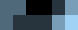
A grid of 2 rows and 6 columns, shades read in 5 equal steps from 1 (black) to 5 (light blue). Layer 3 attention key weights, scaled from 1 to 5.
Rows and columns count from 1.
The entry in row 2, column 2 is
2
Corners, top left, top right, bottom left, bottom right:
3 4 3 5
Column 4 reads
1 2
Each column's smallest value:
3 2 1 1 2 4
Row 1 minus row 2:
0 1 -1 -1 -2 -1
